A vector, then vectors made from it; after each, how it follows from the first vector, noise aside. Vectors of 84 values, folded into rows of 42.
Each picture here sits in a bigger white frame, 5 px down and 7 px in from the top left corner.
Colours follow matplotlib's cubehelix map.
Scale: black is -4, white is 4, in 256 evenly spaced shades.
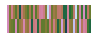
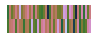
negated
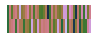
negated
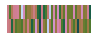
wrapped around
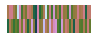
wrapped around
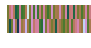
wrapped around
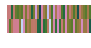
wrapped around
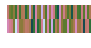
wrapped around
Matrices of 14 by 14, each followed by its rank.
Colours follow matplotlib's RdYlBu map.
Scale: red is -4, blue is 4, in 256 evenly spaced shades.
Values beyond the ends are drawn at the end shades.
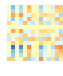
two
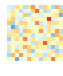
full rank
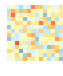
full rank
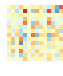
three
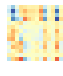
two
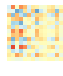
two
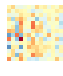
three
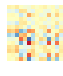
two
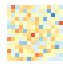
full rank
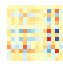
two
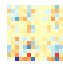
three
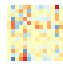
three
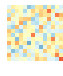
full rank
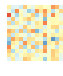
three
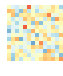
full rank
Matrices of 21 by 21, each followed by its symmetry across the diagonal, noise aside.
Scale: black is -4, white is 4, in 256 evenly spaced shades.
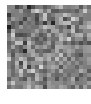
symmetric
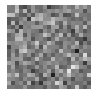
symmetric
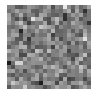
antisymmetric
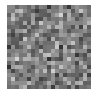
symmetric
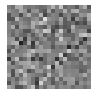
antisymmetric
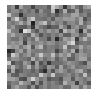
antisymmetric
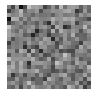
symmetric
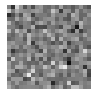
antisymmetric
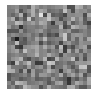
antisymmetric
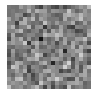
symmetric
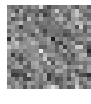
antisymmetric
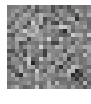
symmetric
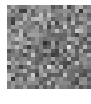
symmetric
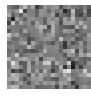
antisymmetric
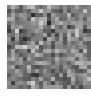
antisymmetric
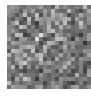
symmetric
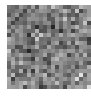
symmetric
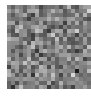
antisymmetric
